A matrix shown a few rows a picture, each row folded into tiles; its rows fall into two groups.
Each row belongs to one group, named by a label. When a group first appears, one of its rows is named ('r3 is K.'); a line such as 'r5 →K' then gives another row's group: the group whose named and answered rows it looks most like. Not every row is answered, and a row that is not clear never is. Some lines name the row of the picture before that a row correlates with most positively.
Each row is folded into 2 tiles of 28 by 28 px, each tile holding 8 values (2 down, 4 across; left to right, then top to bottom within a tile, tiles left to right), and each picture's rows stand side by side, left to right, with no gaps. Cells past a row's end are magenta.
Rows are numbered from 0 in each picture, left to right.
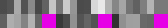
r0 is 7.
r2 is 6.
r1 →6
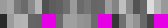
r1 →7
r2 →6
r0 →6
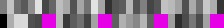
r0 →6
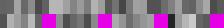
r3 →6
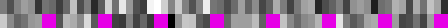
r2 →6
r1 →7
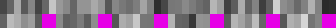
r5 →6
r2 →6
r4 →7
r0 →7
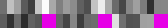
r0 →6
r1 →6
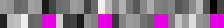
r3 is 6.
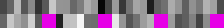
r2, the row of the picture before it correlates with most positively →3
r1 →6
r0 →7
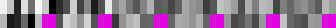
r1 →7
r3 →7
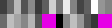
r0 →7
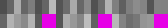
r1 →7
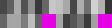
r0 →7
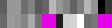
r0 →7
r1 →6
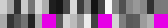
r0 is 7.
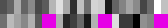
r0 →7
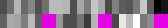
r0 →7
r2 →6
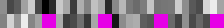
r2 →6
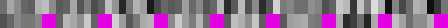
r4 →7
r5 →6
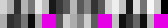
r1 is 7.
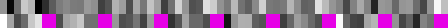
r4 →6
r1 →6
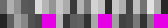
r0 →6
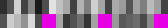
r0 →7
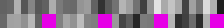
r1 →6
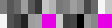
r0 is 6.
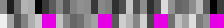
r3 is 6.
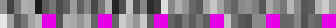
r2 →7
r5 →6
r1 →7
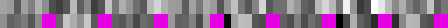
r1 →7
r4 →6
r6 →6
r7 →6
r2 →6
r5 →6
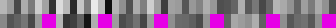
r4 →7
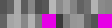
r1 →6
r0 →7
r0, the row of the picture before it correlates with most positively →4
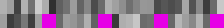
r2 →6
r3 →7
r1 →7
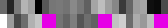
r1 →6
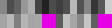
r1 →7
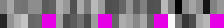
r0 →6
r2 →7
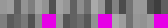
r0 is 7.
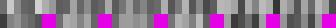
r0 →6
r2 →7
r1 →7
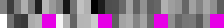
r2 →7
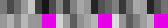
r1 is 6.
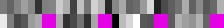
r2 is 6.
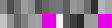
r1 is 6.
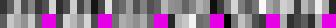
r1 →7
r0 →7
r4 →6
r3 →6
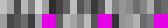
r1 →7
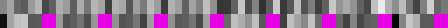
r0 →6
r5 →7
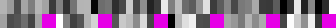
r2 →7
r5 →7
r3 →6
